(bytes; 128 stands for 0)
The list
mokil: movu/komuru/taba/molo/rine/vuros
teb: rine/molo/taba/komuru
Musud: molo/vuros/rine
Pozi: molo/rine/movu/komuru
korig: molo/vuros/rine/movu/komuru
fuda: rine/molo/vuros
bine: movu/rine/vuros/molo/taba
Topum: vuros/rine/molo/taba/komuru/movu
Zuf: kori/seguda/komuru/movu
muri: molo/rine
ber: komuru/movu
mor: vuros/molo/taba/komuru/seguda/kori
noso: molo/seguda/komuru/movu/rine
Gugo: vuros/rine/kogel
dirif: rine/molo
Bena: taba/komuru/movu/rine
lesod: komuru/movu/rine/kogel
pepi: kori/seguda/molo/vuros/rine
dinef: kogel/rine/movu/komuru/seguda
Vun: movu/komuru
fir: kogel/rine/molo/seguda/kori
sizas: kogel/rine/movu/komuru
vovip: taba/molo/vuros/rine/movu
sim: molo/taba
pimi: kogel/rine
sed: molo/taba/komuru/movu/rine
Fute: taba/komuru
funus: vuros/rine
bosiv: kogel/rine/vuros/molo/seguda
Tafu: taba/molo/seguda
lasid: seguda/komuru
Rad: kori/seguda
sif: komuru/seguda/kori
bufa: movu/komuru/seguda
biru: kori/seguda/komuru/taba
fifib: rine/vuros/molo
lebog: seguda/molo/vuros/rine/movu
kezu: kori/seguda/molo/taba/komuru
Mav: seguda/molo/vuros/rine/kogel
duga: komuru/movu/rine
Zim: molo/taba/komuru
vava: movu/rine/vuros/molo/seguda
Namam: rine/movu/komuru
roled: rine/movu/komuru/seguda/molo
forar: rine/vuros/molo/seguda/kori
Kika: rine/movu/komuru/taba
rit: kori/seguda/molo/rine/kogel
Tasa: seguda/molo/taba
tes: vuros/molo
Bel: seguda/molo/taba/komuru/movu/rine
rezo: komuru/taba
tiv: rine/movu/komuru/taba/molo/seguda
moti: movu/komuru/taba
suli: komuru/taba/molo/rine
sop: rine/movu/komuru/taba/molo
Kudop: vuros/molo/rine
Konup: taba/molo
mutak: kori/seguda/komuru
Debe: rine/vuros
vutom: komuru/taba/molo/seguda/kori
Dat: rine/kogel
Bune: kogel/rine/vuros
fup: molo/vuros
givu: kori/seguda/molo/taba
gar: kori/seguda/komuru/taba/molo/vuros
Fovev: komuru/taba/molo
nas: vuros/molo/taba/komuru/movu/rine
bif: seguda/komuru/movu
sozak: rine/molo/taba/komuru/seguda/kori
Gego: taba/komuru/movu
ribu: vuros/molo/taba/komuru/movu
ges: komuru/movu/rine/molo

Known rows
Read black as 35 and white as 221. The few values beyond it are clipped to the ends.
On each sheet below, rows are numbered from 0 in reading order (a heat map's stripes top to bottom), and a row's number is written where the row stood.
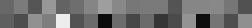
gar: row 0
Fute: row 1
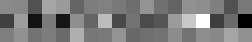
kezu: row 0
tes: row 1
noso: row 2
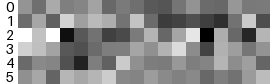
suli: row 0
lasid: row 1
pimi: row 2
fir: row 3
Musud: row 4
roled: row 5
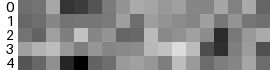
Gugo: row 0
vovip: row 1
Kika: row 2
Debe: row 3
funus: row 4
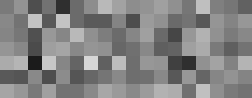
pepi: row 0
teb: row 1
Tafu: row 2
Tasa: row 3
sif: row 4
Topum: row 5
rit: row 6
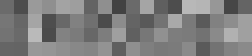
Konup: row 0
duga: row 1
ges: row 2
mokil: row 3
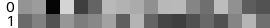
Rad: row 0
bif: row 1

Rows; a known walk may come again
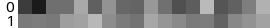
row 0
moti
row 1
tiv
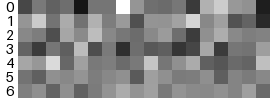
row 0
fup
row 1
fifib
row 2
Tafu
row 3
Gego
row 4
sizas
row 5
mokil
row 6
lebog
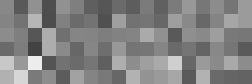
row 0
sed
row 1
lesod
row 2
vutom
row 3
biru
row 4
Dat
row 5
bosiv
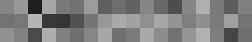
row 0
mor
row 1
Gugo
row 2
givu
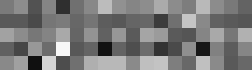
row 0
pepi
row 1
ribu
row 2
sozak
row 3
Fute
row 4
Rad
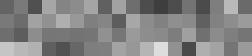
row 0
bif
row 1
sop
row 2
vovip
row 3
fir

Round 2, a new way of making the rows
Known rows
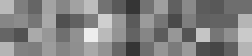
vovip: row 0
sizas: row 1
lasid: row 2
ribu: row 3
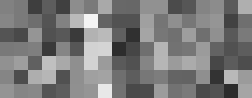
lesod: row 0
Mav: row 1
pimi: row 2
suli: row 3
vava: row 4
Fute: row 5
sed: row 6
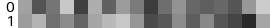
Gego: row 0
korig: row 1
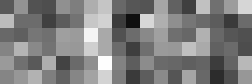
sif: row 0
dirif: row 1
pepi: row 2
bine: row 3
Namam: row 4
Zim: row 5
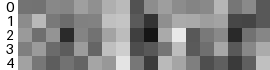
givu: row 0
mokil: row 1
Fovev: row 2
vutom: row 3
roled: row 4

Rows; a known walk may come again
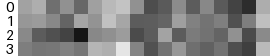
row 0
korig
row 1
mor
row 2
Dat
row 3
noso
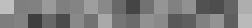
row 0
ribu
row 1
lesod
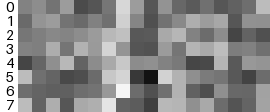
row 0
sizas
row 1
moti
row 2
gar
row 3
Tasa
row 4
mutak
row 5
dirif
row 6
duga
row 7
tes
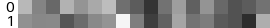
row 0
vovip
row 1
sed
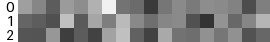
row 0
lebog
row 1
Zuf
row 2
pimi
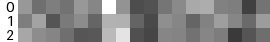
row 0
Kudop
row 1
fir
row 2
teb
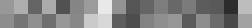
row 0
Pozi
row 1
Bel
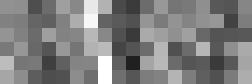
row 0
forar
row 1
Mav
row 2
bosiv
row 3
vutom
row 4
sop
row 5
Kika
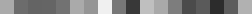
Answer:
roled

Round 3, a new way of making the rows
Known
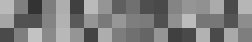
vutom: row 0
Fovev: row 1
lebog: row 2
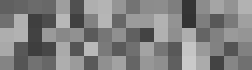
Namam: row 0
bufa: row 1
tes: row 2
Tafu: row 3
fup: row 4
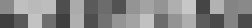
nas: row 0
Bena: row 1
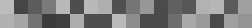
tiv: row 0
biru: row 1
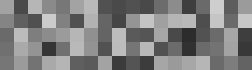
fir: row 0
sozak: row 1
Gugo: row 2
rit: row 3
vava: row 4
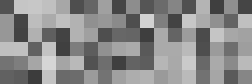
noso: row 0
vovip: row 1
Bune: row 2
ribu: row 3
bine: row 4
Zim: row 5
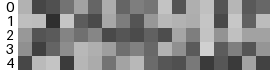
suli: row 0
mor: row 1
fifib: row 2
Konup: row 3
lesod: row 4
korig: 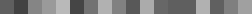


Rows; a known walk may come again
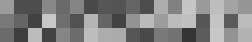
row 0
fifib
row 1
sozak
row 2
sizas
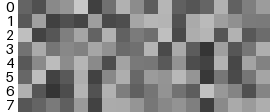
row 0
korig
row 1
kezu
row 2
suli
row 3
Tasa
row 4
lebog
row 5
bufa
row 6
Tafu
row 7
Namam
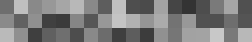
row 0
Gugo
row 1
Gego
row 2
forar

